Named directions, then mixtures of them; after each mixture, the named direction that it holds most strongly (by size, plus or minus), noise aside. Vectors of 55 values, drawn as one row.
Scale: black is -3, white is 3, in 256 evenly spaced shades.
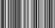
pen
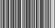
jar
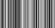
pen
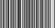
jar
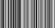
pen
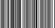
jar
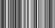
pen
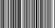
jar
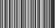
jar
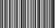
jar
